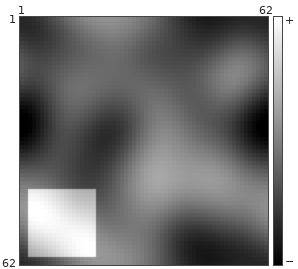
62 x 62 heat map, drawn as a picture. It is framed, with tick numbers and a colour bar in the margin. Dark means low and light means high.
Calmest part: top middle. Roughest part: bottom left. Ninth with the highest average: bottom left. Odd patch: higher, in the bottom left. Mirror symmetry: none.
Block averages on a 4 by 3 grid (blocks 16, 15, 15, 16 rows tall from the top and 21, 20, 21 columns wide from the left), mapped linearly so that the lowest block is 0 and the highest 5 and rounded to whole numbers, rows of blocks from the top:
1 1 0
0 1 0
1 2 2
5 2 0
